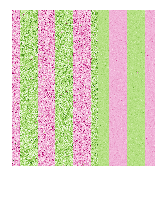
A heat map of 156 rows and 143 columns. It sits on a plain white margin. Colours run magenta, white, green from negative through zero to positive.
Average level on the scale: 50%. Seam: vertical, 60% of the way across, the right part calmer. Stripes: upright, repeating 4 times.
